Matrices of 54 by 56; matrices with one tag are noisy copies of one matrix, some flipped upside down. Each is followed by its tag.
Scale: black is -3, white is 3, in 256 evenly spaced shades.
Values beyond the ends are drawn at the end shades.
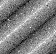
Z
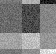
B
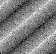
Z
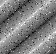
Z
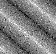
Z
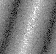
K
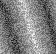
K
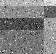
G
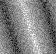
K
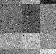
B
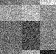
B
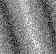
K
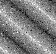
Z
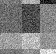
B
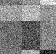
B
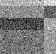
G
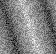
K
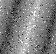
K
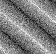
Z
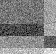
G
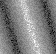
K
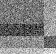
G
